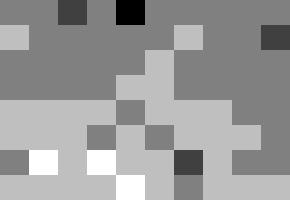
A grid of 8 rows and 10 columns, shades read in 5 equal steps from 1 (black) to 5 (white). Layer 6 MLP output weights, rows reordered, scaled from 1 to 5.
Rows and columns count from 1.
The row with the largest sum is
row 8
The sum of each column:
28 29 27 28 27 29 26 28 26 24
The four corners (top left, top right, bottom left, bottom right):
3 3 4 4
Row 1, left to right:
3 3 2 3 1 3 3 3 3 3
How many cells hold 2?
3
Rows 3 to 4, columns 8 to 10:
3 3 3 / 3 3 3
